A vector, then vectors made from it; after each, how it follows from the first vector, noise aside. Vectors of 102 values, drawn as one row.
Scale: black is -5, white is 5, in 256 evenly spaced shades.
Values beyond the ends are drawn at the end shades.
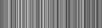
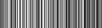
scaled up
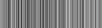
negated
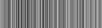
negated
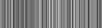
wrapped around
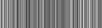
wrapped around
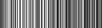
scaled up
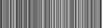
wrapped around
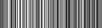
scaled up
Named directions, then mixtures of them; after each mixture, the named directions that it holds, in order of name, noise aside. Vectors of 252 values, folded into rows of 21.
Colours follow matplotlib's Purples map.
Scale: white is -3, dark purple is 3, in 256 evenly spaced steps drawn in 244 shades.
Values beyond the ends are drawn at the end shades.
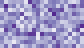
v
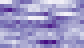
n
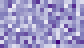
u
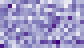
n, u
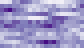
n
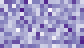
u, v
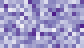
v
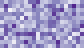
u, v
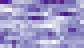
n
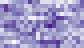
n, v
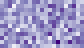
u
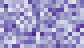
v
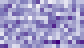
n, u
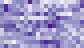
n, v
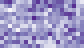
n, u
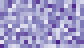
u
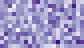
u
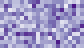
u, v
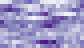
n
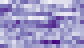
n, u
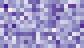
u, v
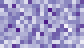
u, v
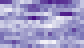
n
